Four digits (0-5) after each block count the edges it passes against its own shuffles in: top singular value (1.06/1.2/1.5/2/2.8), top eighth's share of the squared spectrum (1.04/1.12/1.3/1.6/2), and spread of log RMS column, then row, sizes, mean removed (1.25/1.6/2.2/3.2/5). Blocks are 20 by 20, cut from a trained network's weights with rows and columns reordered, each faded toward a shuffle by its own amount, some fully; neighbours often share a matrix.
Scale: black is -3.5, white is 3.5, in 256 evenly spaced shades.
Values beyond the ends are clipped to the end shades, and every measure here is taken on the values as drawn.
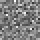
0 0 0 0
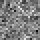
0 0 0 0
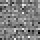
2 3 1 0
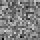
0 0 0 0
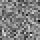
0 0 0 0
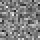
0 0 0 0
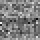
2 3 0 0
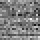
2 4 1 1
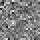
2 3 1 0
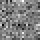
2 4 1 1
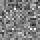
2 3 0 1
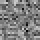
1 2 1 0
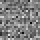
2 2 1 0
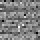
2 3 0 0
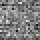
2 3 0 1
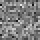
1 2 0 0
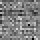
2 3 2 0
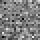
0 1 0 1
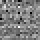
2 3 0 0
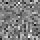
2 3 0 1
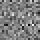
2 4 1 1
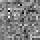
1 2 1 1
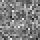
1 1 0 0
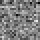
0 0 0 1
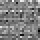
3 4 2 1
